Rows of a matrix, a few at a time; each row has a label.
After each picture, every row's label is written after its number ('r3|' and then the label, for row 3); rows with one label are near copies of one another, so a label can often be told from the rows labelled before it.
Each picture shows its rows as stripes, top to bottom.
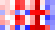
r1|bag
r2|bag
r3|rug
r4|bag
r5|bag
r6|rug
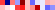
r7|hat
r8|bag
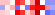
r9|bag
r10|rug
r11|bag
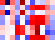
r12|hat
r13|rug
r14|hat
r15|rug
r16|rug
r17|bag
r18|bag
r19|rug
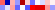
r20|hat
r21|rug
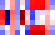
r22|rug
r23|rug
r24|hat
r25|hat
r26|hat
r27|rug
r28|rug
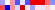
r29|rug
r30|hat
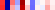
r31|hat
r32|hat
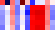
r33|hat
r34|rug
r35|rug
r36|rug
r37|rug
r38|rug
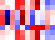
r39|bag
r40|bag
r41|hat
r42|hat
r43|hat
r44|rug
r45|bag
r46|bag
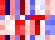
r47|hat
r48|hat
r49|hat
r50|rug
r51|bag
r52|bag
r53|bag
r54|hat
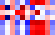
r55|rug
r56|hat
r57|bag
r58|hat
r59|rug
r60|rug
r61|rug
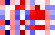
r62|hat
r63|bag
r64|rug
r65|rug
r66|hat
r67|rug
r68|hat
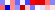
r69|rug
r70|hat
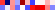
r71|hat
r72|rug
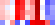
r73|bag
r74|bag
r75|bag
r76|bag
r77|rug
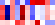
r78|rug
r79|hat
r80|hat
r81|hat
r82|bag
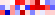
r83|bag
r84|rug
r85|hat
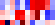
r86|rug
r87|rug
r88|bag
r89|bag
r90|hat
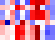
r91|rug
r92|bag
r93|rug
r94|rug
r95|hat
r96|bag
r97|bag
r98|bag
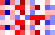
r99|hat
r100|bag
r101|hat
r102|rug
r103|bag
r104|hat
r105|bag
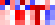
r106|hat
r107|rug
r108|bag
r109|bag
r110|bag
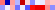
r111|hat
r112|rug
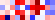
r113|bag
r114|rug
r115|bag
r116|hat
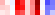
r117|bag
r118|bag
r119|bag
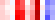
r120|bag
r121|bag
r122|bag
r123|bag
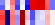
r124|rug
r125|rug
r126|hat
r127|hat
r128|hat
